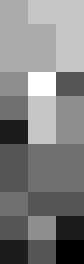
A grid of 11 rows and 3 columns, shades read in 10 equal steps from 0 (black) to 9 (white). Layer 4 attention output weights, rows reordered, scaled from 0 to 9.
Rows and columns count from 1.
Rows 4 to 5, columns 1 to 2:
5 9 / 4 7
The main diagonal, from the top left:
6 6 7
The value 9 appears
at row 4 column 2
